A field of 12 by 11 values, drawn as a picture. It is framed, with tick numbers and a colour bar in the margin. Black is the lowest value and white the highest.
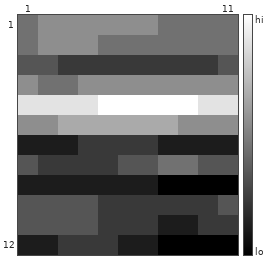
Streaks run across, left to right. The ninth with the highest average is the centre. The bottom right is the ninth with the lowest average. The bottom middle is the smoothest part.
